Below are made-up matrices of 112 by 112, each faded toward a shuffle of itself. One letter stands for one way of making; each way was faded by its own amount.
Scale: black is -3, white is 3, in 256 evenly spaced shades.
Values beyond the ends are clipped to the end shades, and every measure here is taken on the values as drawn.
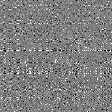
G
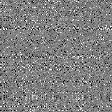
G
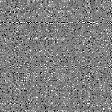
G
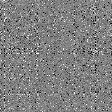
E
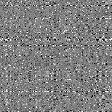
G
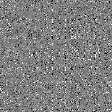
E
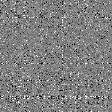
E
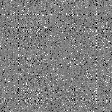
E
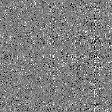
E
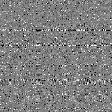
G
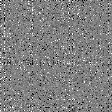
E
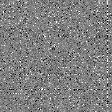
E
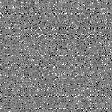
G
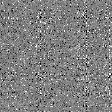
E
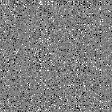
E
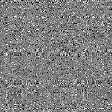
G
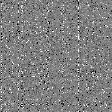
E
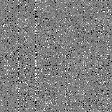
E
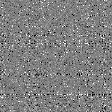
E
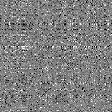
G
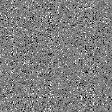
E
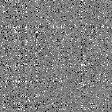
E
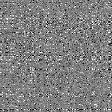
G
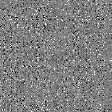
E
